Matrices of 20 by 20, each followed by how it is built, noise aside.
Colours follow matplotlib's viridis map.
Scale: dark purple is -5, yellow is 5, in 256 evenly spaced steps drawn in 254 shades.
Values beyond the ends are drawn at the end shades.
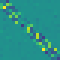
banded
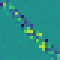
banded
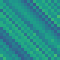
Toeplitz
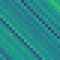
Toeplitz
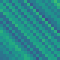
Toeplitz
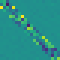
banded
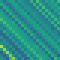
Toeplitz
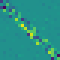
banded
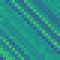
Toeplitz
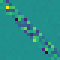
banded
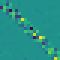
banded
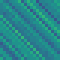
Toeplitz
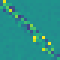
banded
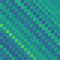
Toeplitz
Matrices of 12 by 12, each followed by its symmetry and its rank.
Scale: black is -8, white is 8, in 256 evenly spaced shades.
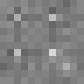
symmetric, rank two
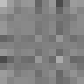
symmetric, rank two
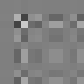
symmetric, rank one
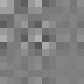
symmetric, rank two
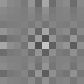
symmetric, rank one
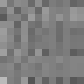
neither, rank two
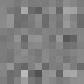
neither, rank two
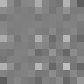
symmetric, rank two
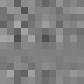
neither, rank two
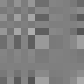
symmetric, rank one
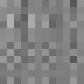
neither, rank two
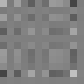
symmetric, rank one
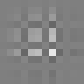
symmetric, rank one
